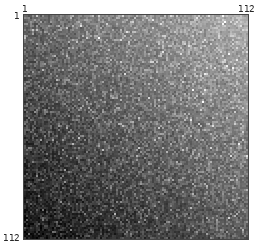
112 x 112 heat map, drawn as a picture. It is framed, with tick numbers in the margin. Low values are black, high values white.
Stripes: none. Slope: up to the top right. Grain: fine. Ninth with the highest average: top right. Odd rows or columns: none. Ninth with the lowest average: bottom left.
